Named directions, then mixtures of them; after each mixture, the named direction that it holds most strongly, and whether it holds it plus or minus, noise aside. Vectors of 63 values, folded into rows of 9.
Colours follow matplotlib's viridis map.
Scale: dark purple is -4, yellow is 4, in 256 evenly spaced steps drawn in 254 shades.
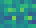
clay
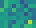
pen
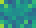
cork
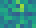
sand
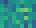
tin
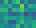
sand, plus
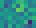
pen, minus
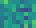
tin, minus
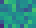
cork, minus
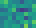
tin, minus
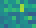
clay, plus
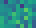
tin, plus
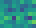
clay, minus
